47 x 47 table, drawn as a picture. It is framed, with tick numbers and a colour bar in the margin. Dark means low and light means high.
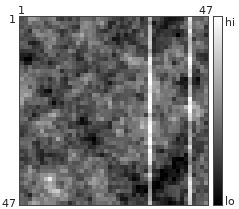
Streaks run downward. The ninth with the highest average is the middle right. Columns 33 and 43 differ from the columns beside them. There is no overall slope.
